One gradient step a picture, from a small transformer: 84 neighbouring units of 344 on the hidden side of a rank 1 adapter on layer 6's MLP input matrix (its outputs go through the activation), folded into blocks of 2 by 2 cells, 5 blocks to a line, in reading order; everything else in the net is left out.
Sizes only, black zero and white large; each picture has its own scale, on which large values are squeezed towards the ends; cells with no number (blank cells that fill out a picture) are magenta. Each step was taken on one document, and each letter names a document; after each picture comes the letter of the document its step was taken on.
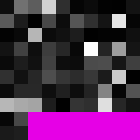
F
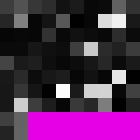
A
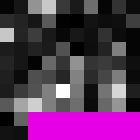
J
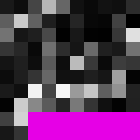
J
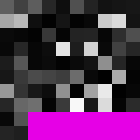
A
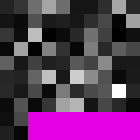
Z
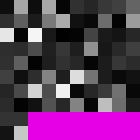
Z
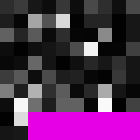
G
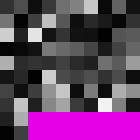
F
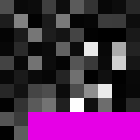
A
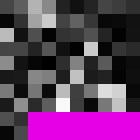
Z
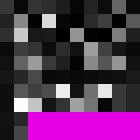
J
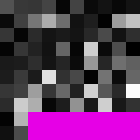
G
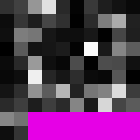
J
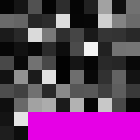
G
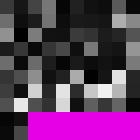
F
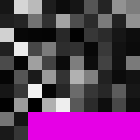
Z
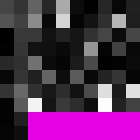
G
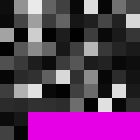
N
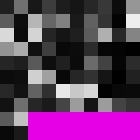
Z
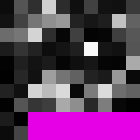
F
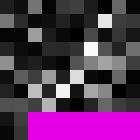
A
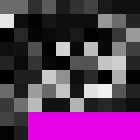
A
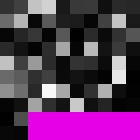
A
